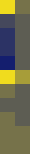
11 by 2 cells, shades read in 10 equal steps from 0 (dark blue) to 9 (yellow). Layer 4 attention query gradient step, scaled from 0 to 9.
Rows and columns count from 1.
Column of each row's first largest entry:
1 2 2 2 2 1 1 1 1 1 1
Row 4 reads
1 3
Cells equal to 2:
1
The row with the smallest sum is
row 5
